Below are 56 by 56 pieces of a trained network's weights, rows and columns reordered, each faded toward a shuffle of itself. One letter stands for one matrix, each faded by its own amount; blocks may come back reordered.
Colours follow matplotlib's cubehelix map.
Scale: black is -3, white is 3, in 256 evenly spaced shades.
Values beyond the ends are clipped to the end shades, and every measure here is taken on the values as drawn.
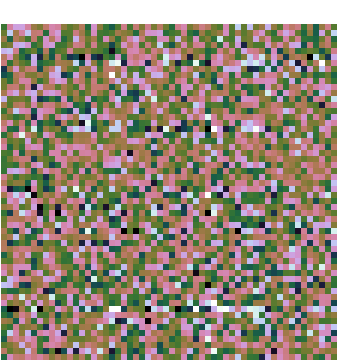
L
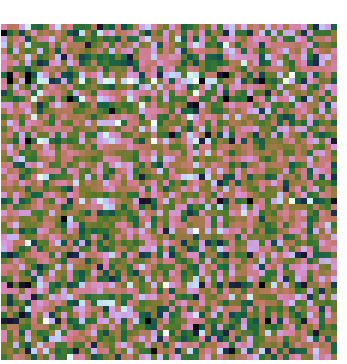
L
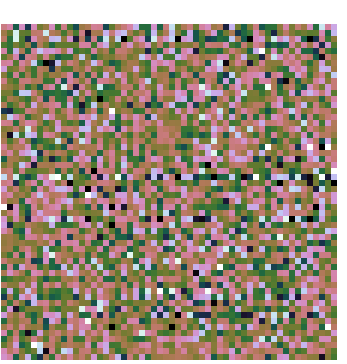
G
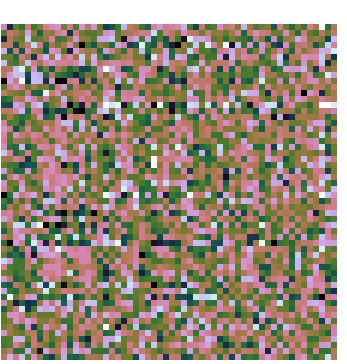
L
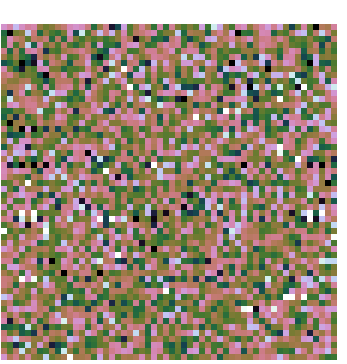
G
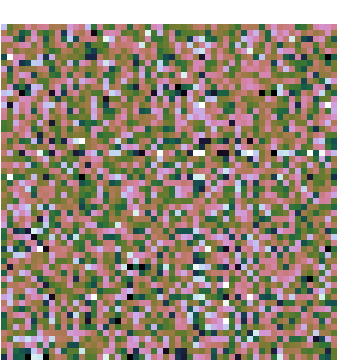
L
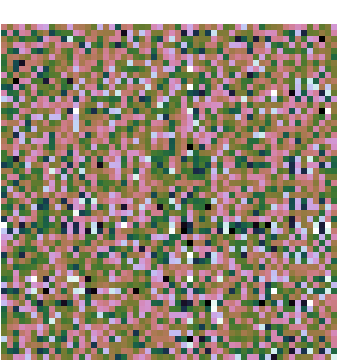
L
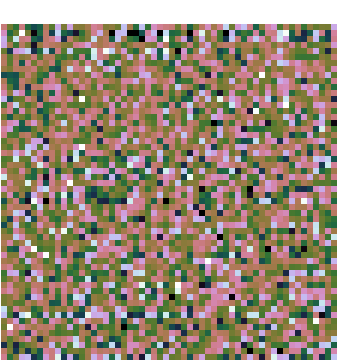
G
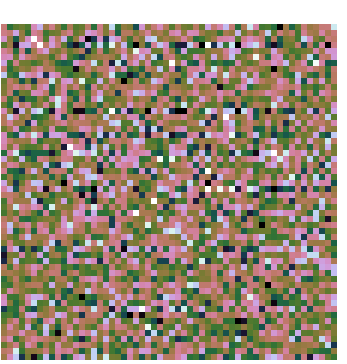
G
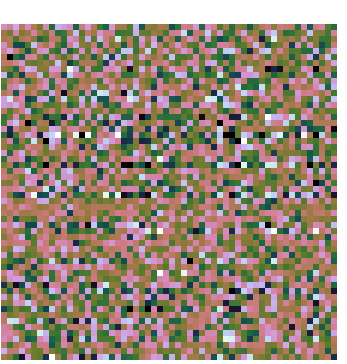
L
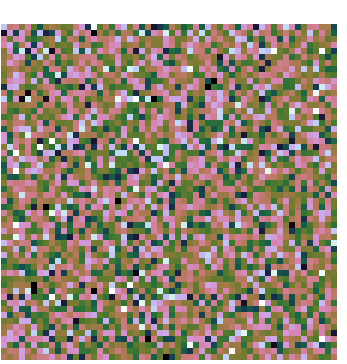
G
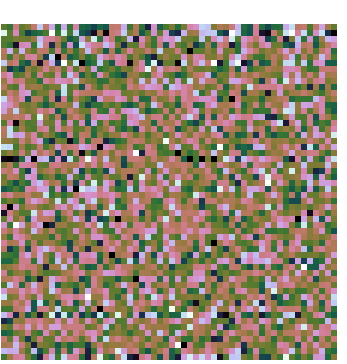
G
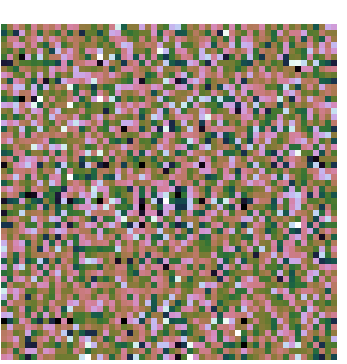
L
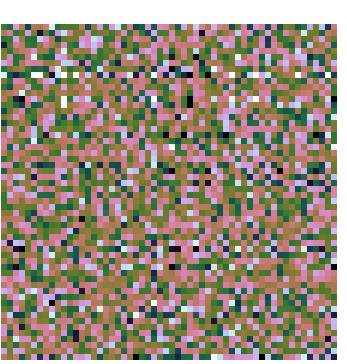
L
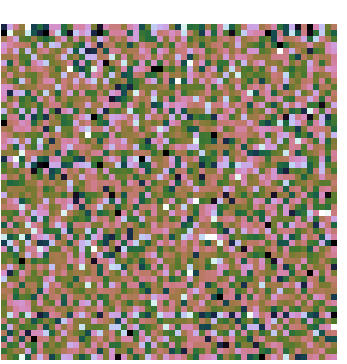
G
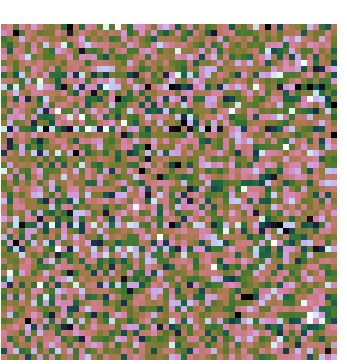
G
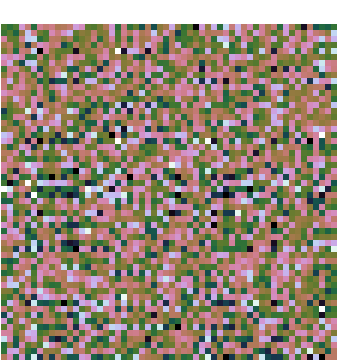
L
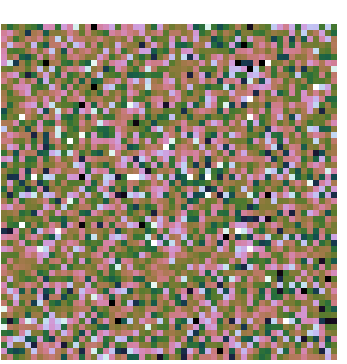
G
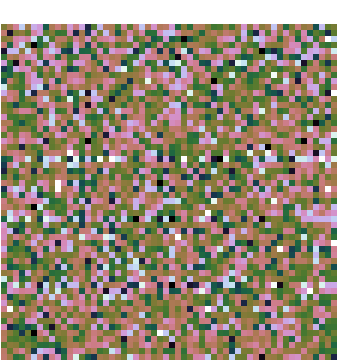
G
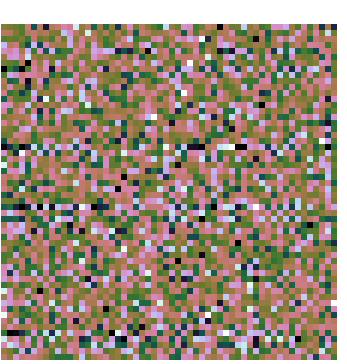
G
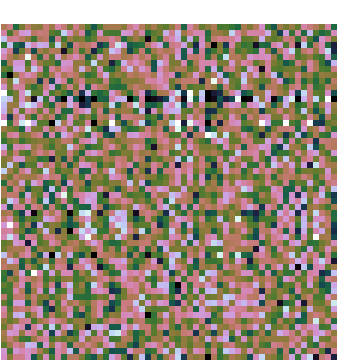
L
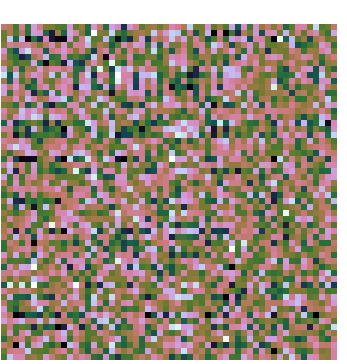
L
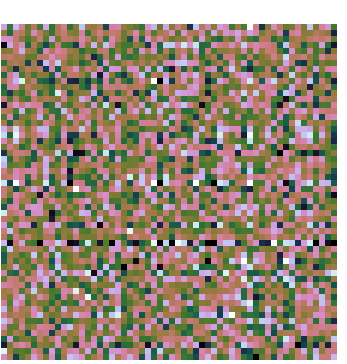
L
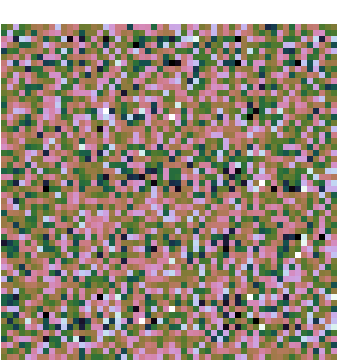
L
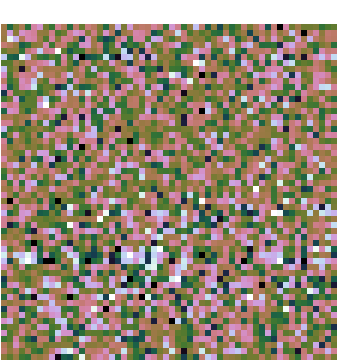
G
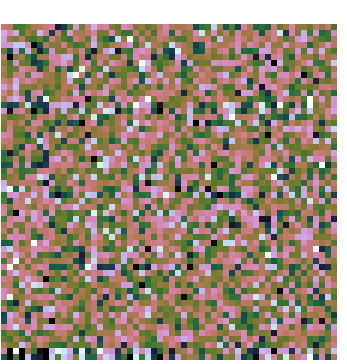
G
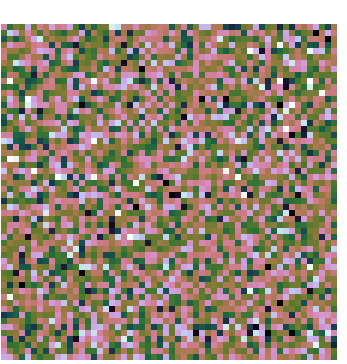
G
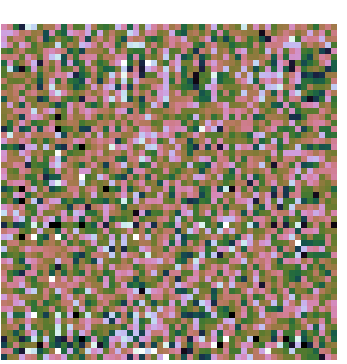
L
